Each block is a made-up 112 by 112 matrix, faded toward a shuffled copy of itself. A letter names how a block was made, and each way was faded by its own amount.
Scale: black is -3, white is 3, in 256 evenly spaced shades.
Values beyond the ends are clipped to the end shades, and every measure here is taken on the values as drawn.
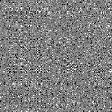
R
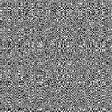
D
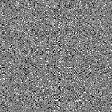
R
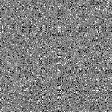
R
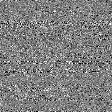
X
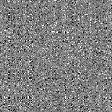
R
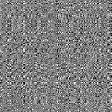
D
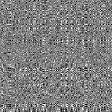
D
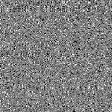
R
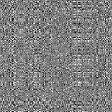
D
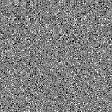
R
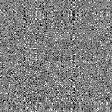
R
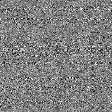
X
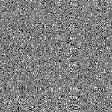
R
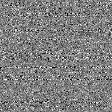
X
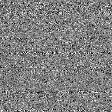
X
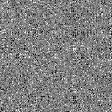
R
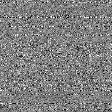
X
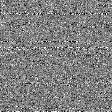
X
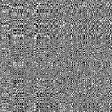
D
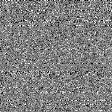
X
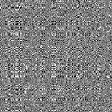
D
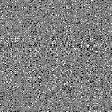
R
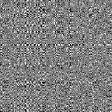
D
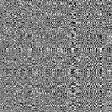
D
